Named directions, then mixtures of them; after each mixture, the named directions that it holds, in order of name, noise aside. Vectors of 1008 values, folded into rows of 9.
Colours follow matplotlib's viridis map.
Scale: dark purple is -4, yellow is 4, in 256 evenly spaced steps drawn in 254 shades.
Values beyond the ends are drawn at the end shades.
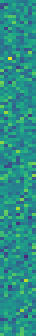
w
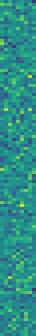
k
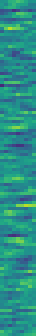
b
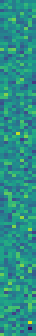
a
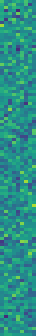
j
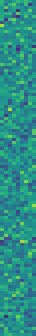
j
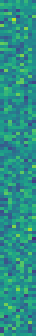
a, j, k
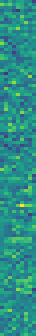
b, k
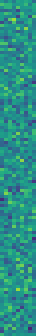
a, j, k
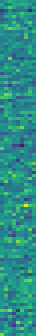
a, b, w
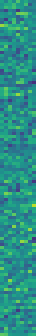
a, b, j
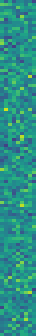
k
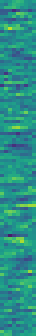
b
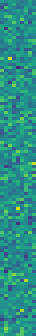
w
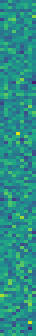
a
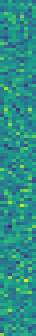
a, k, w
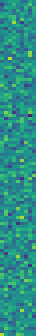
a, w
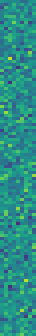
w
